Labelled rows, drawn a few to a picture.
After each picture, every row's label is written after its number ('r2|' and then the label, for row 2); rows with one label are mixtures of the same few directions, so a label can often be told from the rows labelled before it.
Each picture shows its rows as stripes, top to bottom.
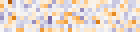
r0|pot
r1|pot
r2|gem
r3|pot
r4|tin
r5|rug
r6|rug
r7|rug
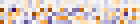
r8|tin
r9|tin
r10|tin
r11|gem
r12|rug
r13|pot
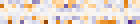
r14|gem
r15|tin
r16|rug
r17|gem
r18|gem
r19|pot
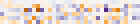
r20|pot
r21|gem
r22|tin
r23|tin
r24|rug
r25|tin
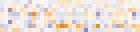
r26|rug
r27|tin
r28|pot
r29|rug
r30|rug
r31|pot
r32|rug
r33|gem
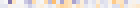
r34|pot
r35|rug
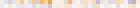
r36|rug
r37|rug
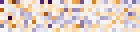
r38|tin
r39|rug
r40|tin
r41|pot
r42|pot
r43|gem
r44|tin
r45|gem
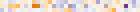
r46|rug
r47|gem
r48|pot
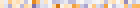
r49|gem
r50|gem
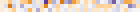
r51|pot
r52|pot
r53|tin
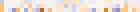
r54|tin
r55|tin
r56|tin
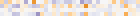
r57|gem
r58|gem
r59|pot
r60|gem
